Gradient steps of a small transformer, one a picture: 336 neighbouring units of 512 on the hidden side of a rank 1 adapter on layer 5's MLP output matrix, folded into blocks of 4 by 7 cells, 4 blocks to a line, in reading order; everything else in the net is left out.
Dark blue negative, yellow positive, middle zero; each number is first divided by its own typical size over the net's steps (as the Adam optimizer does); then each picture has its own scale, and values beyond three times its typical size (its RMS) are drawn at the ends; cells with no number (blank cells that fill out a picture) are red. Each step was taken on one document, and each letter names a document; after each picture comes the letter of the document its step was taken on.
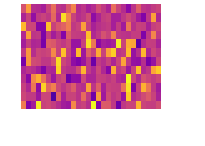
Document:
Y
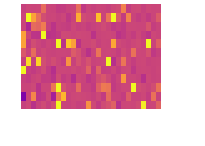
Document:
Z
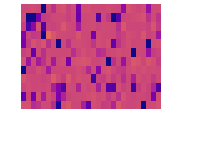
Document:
Z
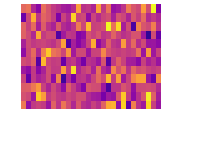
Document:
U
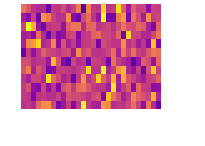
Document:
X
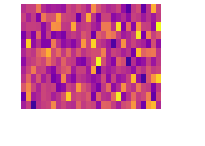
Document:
U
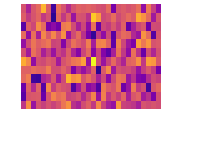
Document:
Y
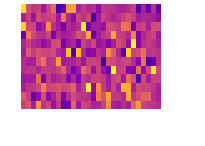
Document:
Y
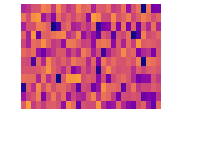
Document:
U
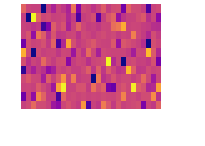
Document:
Z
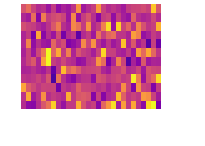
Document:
U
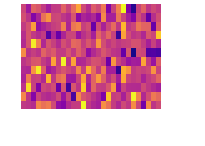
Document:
X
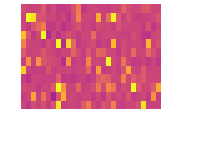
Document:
Z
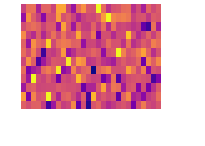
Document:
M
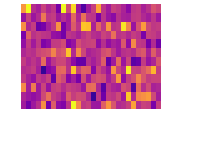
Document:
M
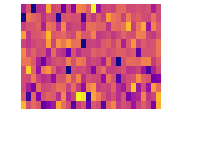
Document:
M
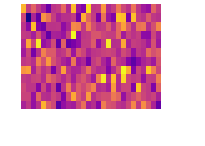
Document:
X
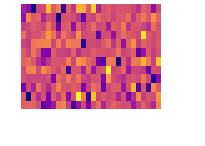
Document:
M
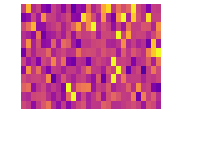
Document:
X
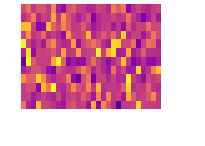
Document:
Y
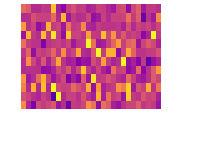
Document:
Y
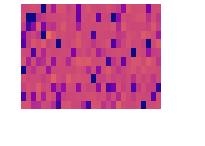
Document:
Z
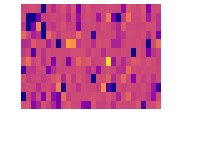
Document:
Z
